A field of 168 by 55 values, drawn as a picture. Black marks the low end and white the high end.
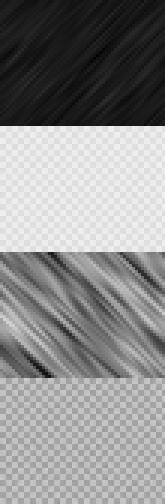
The table splits into 4 rows of 1 panel. Panel 1,1: very low, slanting up to the right, faint in contrast. Panel 2,1: very high, checkered, faint in contrast. Panel 3,1: middling, slanting down to the right, strong in contrast. Panel 4,1: high, checkered.
